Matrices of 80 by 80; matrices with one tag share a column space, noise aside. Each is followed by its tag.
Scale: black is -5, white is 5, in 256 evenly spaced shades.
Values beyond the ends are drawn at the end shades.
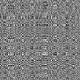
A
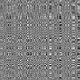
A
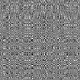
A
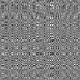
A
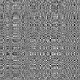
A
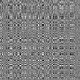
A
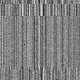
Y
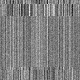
Y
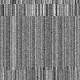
Y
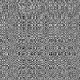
A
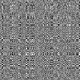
A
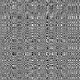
A
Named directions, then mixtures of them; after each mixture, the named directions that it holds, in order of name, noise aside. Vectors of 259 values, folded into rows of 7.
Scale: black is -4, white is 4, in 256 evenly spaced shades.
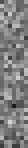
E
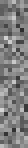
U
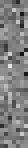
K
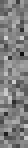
E, K, U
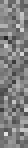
K, U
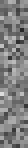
E, U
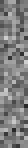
E, K, U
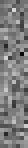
E, K, U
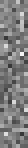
K, U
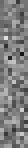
E, K, U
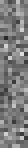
E, K, U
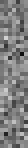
E, K, U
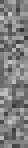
E, U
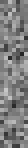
E, K, U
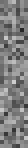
E, U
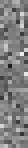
K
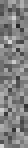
U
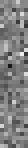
K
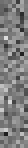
K, U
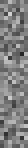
E, K, U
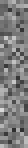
U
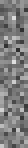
U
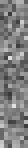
E, K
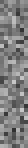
E, U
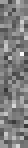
E, K, U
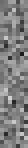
E, K, U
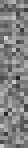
U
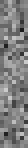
E, K, U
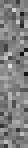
K
